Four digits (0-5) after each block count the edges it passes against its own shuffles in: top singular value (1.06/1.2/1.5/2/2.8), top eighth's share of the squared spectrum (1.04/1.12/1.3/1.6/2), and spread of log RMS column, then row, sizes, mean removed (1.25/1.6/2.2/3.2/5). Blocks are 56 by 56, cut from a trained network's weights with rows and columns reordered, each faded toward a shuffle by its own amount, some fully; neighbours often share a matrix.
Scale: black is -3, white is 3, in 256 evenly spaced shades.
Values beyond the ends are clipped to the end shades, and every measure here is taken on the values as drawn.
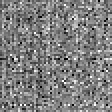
2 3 0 2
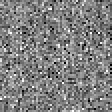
1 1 0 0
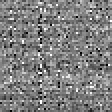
3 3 3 0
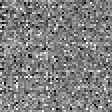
2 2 2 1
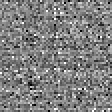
2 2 1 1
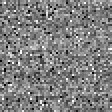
1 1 1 0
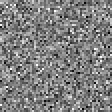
0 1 0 0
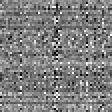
3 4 3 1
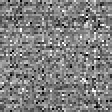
2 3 2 1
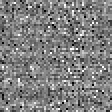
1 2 2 0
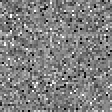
0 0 0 0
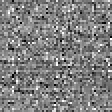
2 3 2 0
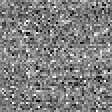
2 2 2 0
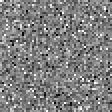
0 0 0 0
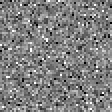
0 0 0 0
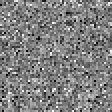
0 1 0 0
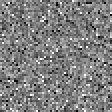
0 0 0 0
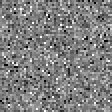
0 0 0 0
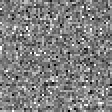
1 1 1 0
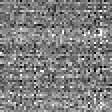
3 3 3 1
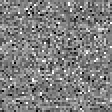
1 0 0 0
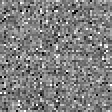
1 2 2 0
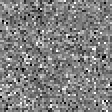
0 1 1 1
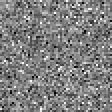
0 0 0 0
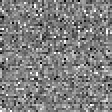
2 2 2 0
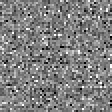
1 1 0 0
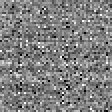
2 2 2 1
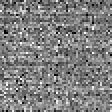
2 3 2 1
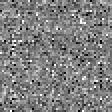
1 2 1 0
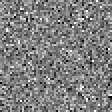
1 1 0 0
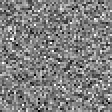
0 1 0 0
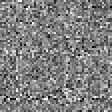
3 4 1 2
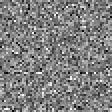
2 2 0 1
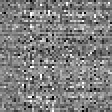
3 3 3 1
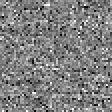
1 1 0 0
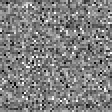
1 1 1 0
